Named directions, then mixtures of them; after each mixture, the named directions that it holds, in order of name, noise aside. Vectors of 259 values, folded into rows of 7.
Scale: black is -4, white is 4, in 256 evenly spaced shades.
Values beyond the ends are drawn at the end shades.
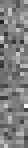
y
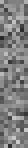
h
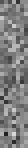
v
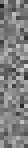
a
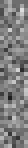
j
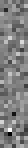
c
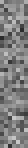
h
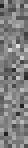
a, v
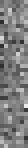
y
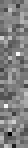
c, j, y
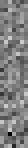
c, j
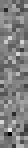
c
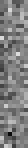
c, j, y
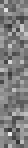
c, h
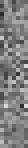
a, j, y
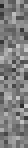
a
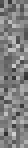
a, v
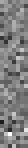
c, h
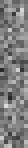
j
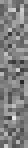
h, j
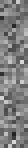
h, v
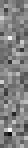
c, v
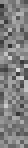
a, h, j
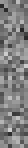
a, c, h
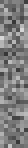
h
